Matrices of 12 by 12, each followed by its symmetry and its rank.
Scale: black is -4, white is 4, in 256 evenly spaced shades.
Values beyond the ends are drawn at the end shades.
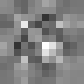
symmetric, rank two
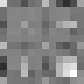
symmetric, rank two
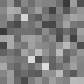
neither, full rank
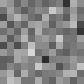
neither, full rank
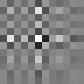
symmetric, rank one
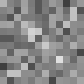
symmetric, full rank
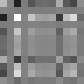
symmetric, rank one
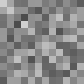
symmetric, full rank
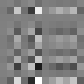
neither, rank one
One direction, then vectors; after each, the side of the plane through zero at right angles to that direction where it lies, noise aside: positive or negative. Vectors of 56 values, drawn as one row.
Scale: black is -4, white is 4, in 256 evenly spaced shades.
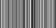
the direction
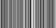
negative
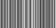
negative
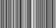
negative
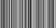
negative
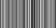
positive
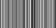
positive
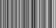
positive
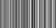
positive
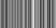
negative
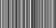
positive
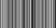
positive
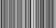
negative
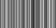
positive
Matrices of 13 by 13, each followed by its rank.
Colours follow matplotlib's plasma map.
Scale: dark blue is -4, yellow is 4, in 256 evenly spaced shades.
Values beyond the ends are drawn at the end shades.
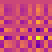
one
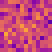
full rank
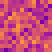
full rank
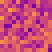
full rank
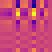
one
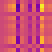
one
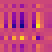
one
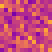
full rank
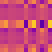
one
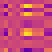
one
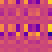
one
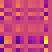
one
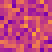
full rank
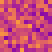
full rank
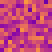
full rank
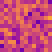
full rank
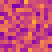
full rank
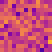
full rank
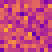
full rank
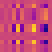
one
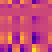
one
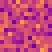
full rank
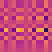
one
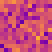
full rank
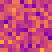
full rank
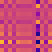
one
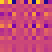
one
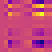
one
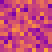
full rank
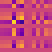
one
